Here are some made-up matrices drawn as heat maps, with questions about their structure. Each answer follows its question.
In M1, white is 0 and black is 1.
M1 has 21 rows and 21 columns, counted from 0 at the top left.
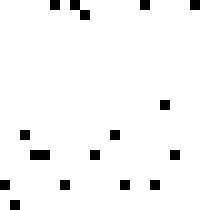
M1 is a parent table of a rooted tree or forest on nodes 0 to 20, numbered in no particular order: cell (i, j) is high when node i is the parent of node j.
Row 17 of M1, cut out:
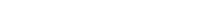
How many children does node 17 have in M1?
0
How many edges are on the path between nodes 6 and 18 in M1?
1
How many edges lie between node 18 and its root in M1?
0
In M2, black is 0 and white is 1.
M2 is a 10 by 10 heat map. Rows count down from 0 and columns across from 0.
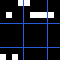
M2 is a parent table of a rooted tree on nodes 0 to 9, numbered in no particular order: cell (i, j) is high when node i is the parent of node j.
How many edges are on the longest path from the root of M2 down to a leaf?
2
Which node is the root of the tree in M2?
9
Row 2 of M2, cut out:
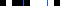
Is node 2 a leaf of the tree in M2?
no
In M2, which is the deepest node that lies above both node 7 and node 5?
2
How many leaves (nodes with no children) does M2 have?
7
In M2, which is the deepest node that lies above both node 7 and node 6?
2
